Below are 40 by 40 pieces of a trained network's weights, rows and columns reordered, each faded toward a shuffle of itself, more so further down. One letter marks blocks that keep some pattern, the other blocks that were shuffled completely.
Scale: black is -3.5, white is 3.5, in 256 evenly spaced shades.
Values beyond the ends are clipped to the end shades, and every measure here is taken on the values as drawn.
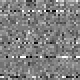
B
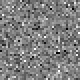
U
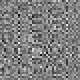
B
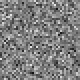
U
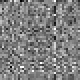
B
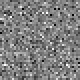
U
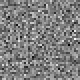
U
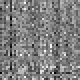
B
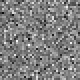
U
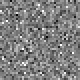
U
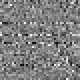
B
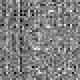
B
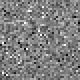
U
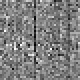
B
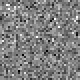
U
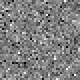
U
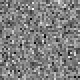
U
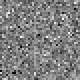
U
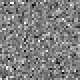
U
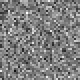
U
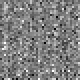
B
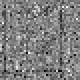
B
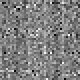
B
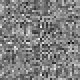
B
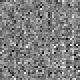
B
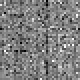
B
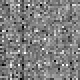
B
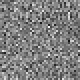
B
